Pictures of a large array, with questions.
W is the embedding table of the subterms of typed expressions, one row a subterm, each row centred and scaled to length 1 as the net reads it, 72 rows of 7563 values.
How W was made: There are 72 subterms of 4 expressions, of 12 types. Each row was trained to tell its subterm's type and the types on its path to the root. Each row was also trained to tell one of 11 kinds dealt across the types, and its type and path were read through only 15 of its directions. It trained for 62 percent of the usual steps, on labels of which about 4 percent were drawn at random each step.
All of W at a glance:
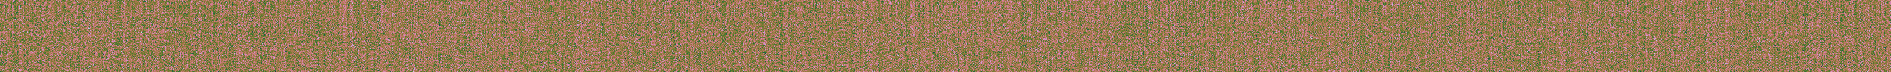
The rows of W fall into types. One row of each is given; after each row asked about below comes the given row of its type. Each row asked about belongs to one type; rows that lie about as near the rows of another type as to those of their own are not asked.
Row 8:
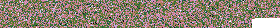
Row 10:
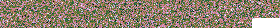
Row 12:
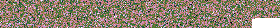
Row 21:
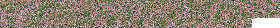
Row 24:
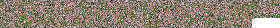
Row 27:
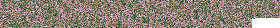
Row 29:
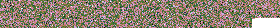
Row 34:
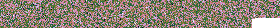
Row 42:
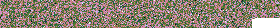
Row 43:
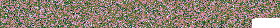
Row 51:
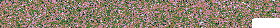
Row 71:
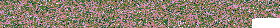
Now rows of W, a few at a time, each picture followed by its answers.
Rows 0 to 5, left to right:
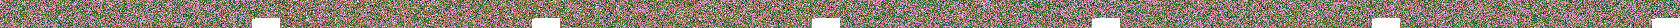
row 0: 12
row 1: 27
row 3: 34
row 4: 43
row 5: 27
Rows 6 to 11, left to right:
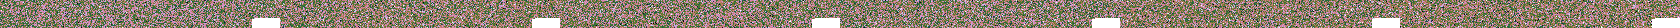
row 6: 27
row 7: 27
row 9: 27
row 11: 71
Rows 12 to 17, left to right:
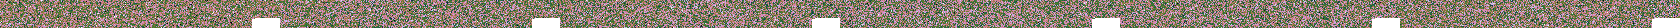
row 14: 27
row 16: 29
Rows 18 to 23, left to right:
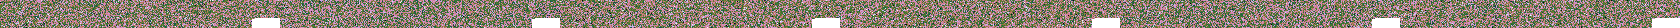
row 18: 34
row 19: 8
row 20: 8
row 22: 12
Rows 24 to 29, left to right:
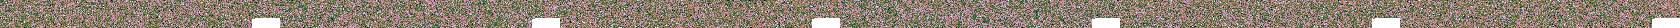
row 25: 12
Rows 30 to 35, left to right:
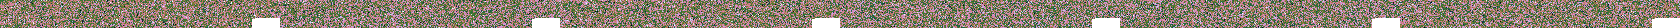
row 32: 10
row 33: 71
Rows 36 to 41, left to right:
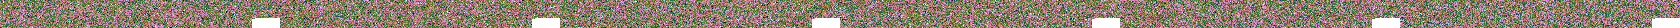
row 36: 71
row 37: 24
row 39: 42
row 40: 10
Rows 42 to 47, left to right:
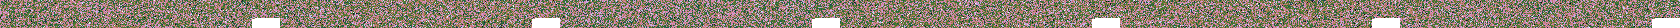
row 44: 8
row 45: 24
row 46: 29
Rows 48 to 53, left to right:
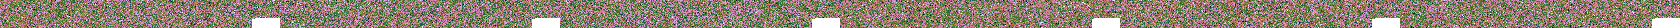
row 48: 12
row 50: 8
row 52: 24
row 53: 24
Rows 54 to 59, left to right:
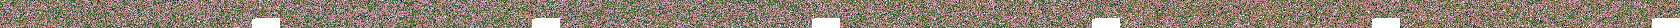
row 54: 12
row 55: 43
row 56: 21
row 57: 12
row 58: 21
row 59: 43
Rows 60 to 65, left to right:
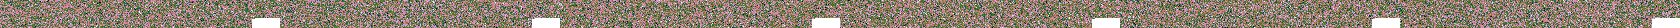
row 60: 8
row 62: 24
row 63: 8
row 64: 43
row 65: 43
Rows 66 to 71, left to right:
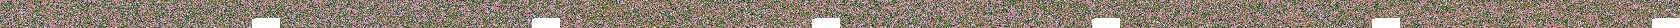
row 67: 43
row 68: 21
